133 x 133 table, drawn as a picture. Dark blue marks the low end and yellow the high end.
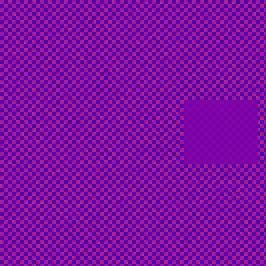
The values fall into two levels. An odd patch, calmer than its surroundings, sits in the middle right. The middle right is the calmest part. No row or column stands out. The field is checkered. No overall slope runs across the table.
